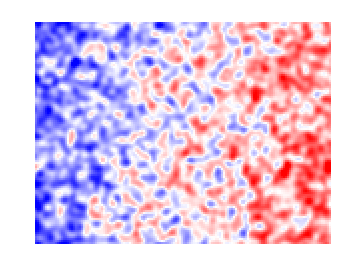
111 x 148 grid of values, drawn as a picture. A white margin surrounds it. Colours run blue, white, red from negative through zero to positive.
Ninth with the lowest average: top left. Histogram: bell-shaped. Lone odd cells: none. Grain: blotchy. Slope: up to the right.
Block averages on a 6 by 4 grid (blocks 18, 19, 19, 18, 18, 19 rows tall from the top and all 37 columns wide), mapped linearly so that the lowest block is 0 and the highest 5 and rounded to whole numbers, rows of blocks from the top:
0 1 3 4 / 0 2 3 5 / 0 2 3 4 / 1 2 3 5 / 0 3 3 5 / 0 2 3 5
